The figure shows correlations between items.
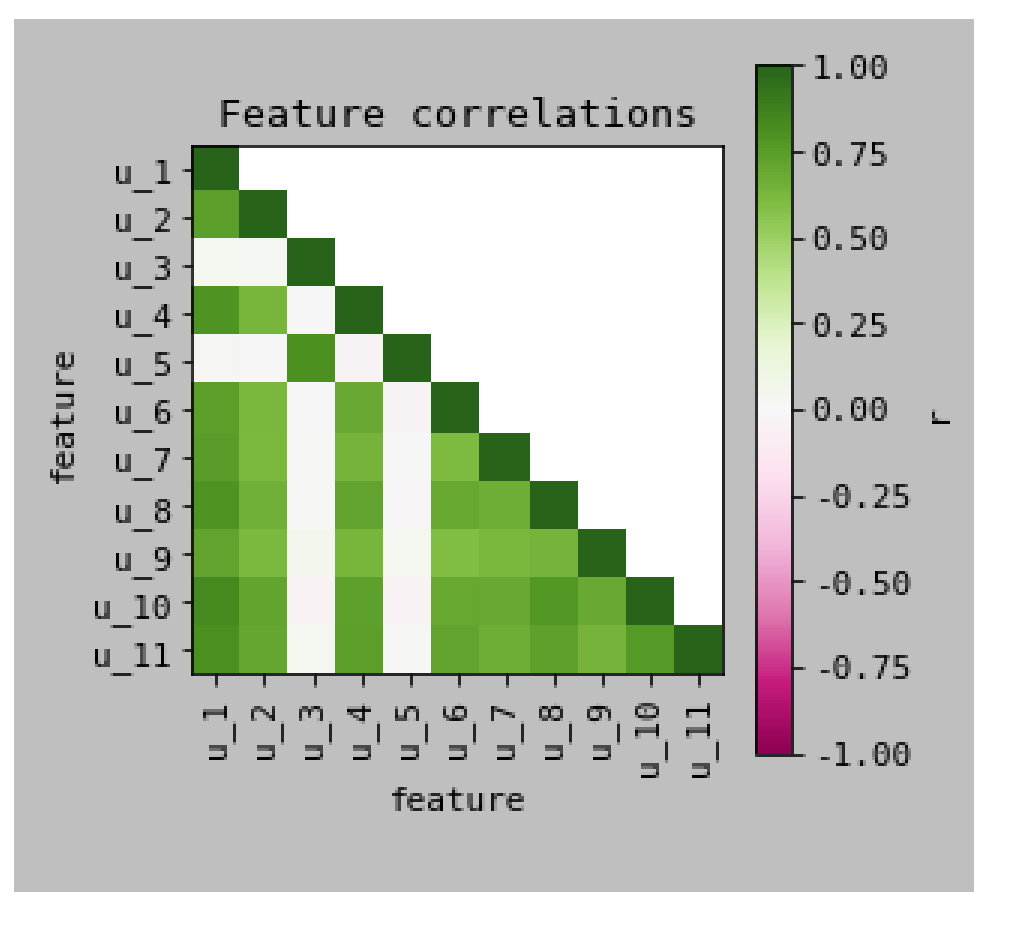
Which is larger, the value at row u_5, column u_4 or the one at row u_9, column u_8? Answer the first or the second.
the second
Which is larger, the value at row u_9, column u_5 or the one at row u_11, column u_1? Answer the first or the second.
the second
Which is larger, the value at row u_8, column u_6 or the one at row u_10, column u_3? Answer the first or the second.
the first
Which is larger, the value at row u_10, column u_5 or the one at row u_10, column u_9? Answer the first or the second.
the second
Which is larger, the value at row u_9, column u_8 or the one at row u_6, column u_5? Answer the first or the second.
the first
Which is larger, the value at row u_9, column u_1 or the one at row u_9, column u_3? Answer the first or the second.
the first
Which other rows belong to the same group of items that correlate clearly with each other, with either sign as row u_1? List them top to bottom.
u_2, u_4, u_6, u_7, u_8, u_9, u_10, u_11
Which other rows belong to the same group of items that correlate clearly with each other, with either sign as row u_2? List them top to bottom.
u_1, u_4, u_6, u_7, u_8, u_9, u_10, u_11
